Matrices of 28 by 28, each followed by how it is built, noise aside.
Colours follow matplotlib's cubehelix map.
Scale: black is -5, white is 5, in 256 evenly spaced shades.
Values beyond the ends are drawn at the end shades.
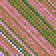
Toeplitz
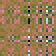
low rank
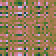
low rank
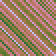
Toeplitz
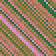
Toeplitz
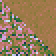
lower triangular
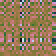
low rank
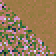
lower triangular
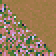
lower triangular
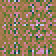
low rank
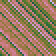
Toeplitz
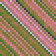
Toeplitz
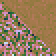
lower triangular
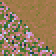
lower triangular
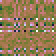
low rank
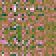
low rank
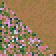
lower triangular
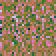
low rank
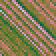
Toeplitz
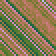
Toeplitz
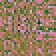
low rank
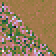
lower triangular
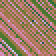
Toeplitz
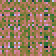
low rank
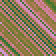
Toeplitz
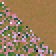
lower triangular
